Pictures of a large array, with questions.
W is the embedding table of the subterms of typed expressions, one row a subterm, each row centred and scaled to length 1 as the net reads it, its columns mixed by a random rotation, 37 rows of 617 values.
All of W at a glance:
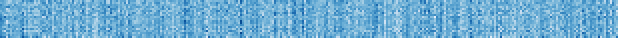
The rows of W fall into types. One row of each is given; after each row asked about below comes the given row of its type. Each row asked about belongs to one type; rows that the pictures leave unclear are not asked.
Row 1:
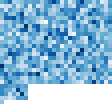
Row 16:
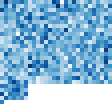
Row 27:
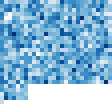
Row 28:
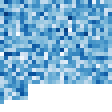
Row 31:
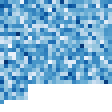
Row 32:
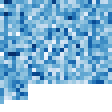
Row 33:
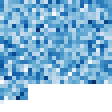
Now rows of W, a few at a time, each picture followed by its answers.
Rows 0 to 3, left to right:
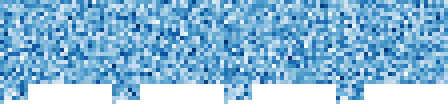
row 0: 28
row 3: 28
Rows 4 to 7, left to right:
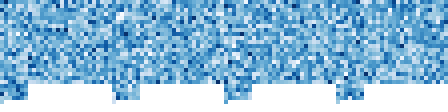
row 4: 16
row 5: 27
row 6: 31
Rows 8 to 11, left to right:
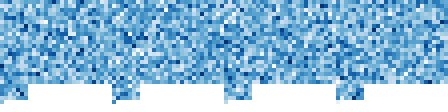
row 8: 1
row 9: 27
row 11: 33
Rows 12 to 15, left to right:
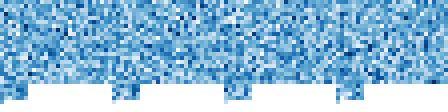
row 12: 28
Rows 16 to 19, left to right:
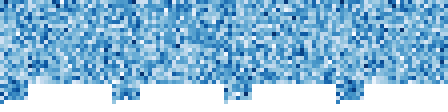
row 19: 16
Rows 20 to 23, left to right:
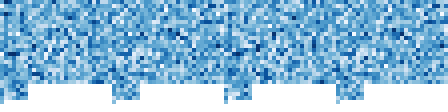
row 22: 32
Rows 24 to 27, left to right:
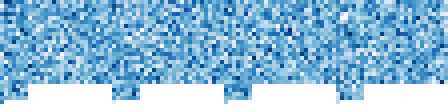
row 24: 32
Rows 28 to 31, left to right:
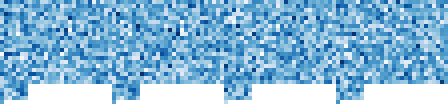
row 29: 28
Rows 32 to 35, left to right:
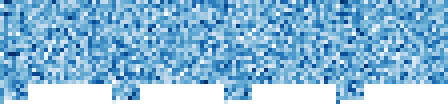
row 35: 32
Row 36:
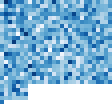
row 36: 32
